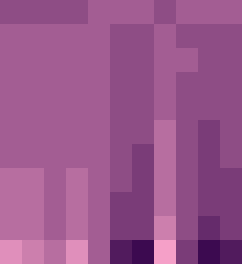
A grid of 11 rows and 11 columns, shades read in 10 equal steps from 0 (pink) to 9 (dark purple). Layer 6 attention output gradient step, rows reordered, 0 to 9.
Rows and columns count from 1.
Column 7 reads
4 5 5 5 5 5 6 6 6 6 9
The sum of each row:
49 49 48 49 49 49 50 48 49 49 51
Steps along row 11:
up up down up up up down up up down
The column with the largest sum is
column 10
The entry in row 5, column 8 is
4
